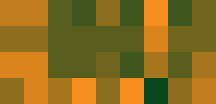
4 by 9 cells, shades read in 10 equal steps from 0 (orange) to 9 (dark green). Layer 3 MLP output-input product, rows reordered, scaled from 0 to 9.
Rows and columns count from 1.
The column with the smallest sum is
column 2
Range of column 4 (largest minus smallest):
7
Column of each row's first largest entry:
4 3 6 7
